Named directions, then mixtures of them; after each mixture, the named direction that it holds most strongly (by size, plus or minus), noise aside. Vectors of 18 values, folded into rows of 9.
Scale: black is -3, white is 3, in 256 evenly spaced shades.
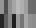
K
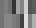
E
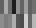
E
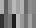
K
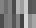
E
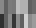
K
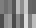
E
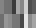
E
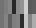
E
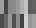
K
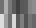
K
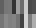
E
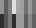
K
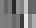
E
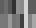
E
